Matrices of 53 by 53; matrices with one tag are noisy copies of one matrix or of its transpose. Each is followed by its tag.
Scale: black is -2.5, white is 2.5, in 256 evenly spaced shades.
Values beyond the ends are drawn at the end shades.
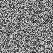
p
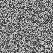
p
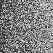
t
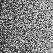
t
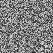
p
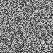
p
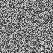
p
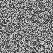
p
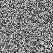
p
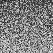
t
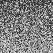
t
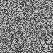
p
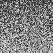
t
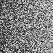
t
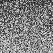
t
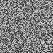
p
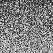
t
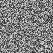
p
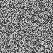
p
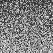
t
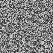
p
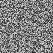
p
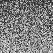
t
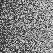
t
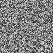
p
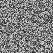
p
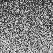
t
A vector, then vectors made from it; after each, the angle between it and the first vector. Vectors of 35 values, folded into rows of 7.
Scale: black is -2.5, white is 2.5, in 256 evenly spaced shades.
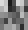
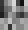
partly opposed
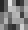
nearly opposite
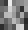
partly opposed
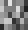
orthogonal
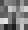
partly opposed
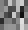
orthogonal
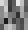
nearly parallel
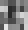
partly aligned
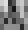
nearly parallel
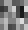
partly opposed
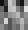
nearly opposite
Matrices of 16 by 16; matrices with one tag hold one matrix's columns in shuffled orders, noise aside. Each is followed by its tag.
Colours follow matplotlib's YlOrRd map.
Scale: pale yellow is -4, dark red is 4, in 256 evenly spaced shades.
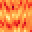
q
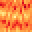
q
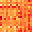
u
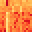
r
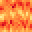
q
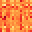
u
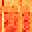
r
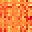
u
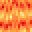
q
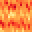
q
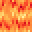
q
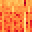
r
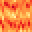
q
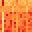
r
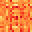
u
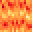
q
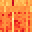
r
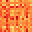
u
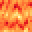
q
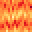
q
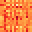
u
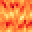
q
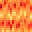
q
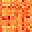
u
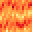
q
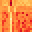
r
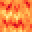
q
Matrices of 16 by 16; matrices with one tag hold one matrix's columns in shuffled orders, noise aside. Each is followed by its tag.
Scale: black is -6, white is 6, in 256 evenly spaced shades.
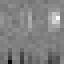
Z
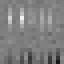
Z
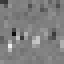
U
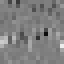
U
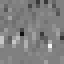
U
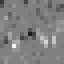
U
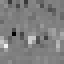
U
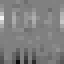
Z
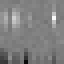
Z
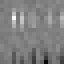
Z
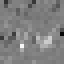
U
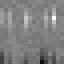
Z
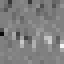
U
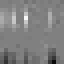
Z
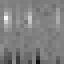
Z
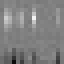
Z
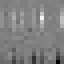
Z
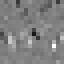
U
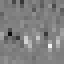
U
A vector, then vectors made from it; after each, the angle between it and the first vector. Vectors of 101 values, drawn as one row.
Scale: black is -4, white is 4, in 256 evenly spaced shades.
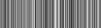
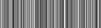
partly aligned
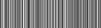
orthogonal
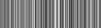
nearly parallel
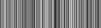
nearly opposite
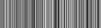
nearly opposite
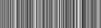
orthogonal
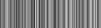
partly opposed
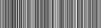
partly aligned
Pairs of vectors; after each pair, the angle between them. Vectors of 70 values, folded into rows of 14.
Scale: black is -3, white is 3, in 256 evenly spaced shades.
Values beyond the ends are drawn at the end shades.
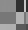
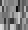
partly aligned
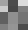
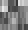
nearly parallel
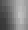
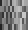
partly aligned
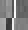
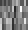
partly opposed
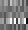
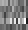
nearly parallel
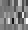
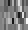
nearly parallel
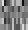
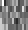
partly aligned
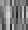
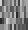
partly aligned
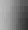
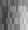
nearly opposite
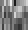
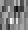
partly opposed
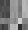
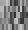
partly opposed
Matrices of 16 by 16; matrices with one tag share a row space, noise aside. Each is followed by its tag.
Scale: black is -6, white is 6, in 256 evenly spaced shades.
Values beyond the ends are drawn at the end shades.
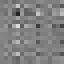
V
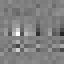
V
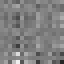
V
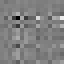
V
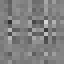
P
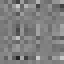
V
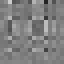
P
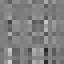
P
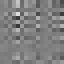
V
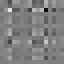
P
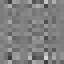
P
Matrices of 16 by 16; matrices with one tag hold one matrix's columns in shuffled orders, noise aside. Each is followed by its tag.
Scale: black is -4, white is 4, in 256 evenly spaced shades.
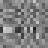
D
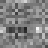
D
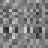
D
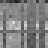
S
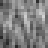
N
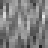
N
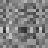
D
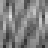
N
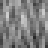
N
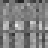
S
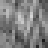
N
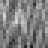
N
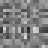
D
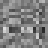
D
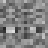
D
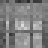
S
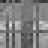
S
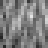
N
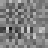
D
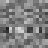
D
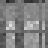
S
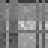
S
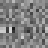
D
